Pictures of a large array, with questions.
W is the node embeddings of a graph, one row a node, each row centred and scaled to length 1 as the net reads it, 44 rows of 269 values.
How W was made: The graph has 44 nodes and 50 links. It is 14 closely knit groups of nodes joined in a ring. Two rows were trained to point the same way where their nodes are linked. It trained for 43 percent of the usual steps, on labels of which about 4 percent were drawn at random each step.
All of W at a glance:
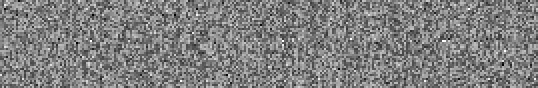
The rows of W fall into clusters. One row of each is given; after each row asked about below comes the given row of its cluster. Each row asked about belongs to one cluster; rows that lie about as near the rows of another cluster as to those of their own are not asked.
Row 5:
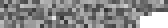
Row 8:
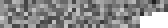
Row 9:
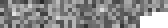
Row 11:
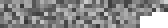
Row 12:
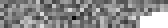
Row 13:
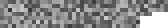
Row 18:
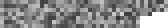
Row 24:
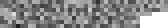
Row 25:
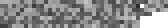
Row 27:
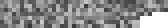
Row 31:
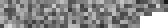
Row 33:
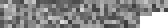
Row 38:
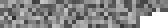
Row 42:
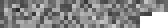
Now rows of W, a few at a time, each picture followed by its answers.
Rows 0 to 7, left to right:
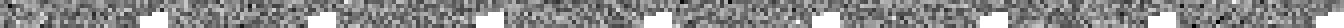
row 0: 18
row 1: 13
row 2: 12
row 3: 33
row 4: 18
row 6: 42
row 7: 18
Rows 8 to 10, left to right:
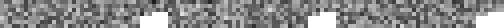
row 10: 12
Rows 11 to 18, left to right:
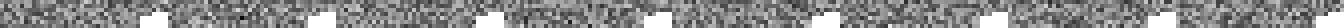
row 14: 5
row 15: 33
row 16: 8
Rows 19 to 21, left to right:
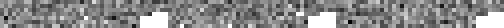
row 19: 38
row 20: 38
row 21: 27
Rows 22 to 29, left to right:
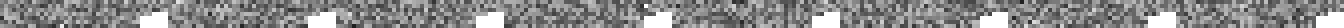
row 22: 24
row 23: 24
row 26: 25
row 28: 13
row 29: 9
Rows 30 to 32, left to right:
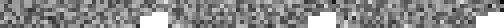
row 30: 11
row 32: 31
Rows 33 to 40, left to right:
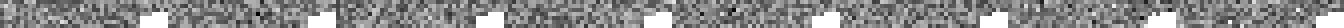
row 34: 25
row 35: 42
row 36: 11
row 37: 8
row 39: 27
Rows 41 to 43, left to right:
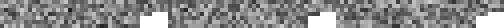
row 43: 5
